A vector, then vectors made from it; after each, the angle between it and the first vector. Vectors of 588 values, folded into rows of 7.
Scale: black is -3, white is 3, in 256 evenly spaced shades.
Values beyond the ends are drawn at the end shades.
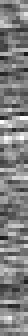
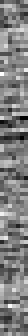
nearly opposite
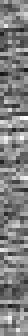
nearly parallel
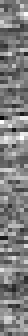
nearly parallel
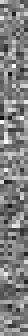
partly aligned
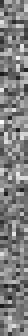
partly aligned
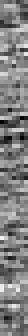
nearly opposite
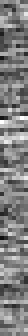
nearly parallel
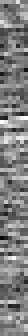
nearly parallel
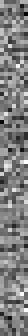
partly opposed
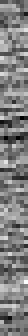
nearly opposite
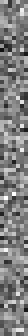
partly aligned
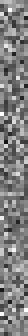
orthogonal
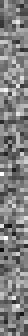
partly opposed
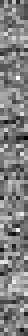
partly opposed
